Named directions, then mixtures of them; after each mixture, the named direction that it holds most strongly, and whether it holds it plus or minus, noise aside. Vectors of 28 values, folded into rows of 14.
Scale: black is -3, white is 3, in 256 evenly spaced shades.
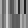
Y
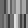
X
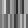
X, minus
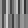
Y, plus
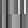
Y, minus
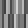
X, plus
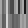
Y, plus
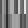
Y, minus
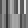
Y, minus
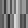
X, plus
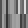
Y, minus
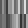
Y, minus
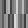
X, plus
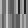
Y, plus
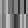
Y, plus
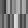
X, plus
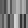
X, plus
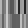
Y, plus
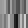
X, minus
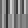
Y, minus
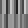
Y, minus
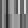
Y, minus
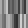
X, minus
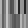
Y, plus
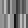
X, minus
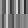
Y, plus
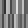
X, plus
